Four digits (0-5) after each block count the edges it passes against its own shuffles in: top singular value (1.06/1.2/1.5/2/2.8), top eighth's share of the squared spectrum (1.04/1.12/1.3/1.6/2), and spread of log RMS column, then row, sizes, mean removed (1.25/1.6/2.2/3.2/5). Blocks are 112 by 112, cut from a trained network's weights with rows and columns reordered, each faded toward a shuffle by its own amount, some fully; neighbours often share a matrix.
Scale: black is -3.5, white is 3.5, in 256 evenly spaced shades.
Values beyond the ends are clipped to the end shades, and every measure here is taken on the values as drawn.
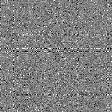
4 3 2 2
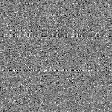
4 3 1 2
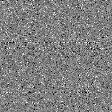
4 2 1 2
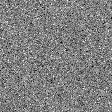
1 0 0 0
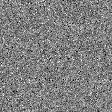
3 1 0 1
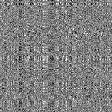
5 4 2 3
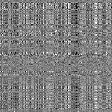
5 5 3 4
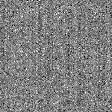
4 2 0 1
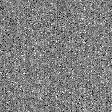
3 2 0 1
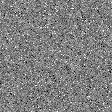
0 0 0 0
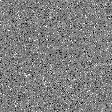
3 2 0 1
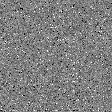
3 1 0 1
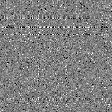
4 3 2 2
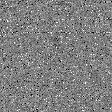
3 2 0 1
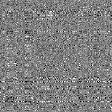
4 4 2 3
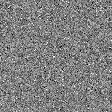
3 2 0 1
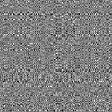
5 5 3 4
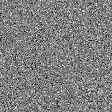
3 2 0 1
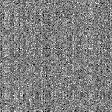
4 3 1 2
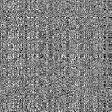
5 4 2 3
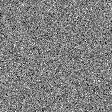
0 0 0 0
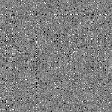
4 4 2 2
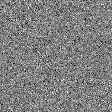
2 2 0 1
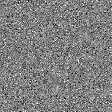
3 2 1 1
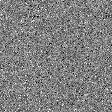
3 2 0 1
